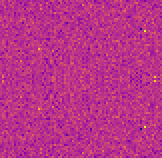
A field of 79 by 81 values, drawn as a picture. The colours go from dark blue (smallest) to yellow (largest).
Mirror symmetry: top to bottom. Slope: none. Grain: fine. Stripes: none. Seam: none. Odd rows or columns: none. Histogram: heavy tails on both sides.
